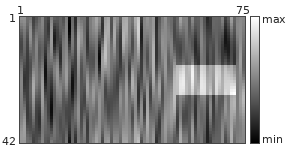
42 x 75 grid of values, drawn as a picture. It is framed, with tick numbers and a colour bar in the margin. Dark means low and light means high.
The grain runs up and down. An odd patch, higher than its surroundings, sits in the middle right. The middle right is the ninth with the highest average.
